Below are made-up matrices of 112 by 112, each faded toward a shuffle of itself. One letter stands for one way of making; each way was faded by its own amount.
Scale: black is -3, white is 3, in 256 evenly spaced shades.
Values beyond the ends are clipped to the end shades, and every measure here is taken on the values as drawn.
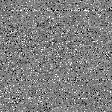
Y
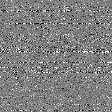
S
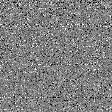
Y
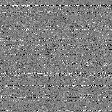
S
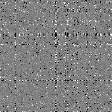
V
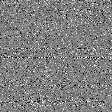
Y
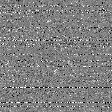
S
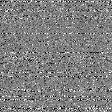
S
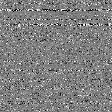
S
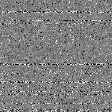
S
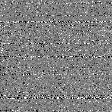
S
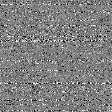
S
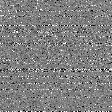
S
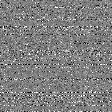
S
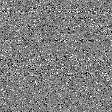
Y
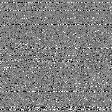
S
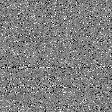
Y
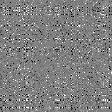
V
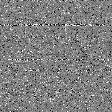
Y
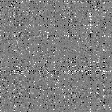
V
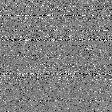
S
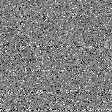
Y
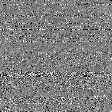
S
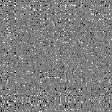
V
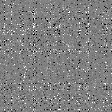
V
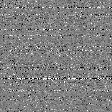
S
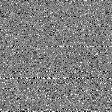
S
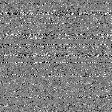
S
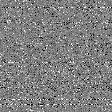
Y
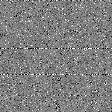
Y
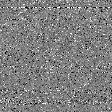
Y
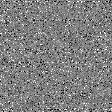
Y
